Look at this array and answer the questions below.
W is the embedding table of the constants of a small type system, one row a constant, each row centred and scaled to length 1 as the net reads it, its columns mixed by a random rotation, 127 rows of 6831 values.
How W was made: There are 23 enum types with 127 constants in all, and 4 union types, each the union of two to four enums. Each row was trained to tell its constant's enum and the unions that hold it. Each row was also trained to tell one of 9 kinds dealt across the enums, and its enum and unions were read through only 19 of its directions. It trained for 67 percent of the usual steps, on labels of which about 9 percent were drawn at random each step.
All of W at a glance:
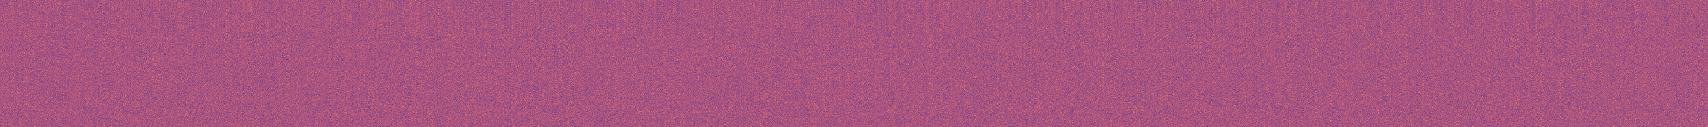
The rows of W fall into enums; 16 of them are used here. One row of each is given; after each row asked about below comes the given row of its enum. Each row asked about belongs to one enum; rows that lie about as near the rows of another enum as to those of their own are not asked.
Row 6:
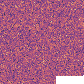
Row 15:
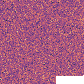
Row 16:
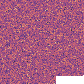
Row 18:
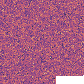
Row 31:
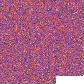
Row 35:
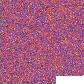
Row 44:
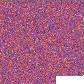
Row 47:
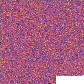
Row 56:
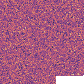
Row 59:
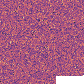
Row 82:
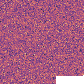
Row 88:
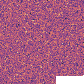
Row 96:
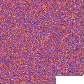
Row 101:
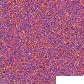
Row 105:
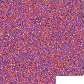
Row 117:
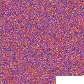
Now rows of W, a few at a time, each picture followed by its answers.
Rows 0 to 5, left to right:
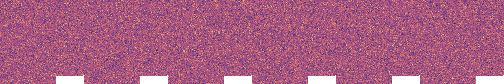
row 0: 82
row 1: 18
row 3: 6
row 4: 6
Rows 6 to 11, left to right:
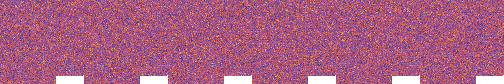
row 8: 105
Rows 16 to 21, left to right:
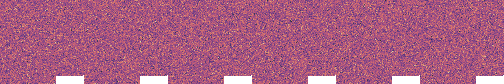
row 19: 31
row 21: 6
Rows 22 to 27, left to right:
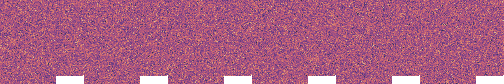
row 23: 96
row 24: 31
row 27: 31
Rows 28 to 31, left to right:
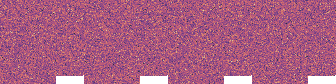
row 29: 18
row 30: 96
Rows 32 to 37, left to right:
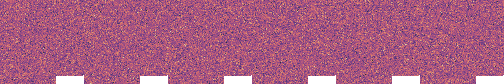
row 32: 88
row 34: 15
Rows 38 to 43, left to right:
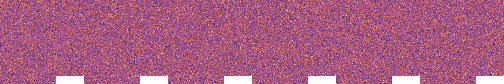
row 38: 35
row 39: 15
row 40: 88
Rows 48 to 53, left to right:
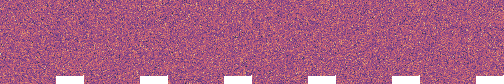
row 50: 44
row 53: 15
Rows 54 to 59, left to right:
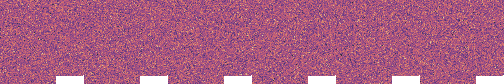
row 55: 15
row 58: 105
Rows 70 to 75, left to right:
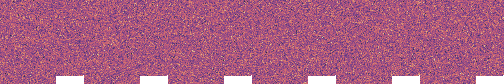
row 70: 47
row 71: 56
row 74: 82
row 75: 18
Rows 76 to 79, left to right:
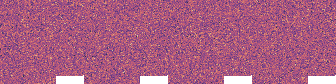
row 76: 105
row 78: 35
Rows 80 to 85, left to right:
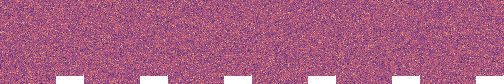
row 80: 82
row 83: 35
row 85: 82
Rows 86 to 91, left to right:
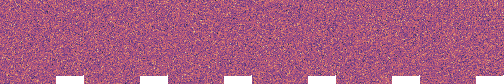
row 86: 88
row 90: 16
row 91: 96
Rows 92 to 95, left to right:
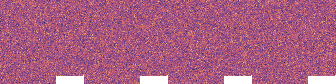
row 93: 117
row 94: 101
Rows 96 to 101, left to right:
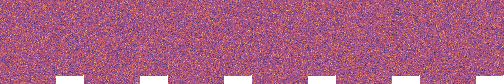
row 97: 35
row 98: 59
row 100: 18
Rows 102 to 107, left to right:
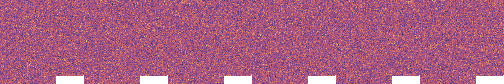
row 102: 16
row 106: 88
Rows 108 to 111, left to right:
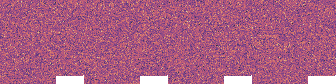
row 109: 88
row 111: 117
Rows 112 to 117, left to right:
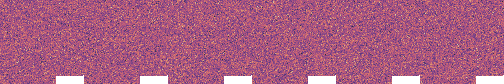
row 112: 18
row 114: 47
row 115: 6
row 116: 35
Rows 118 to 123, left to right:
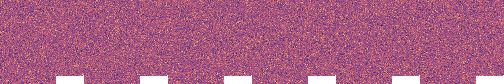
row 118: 82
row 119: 6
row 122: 105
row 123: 15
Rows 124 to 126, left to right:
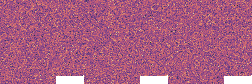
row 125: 105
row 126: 59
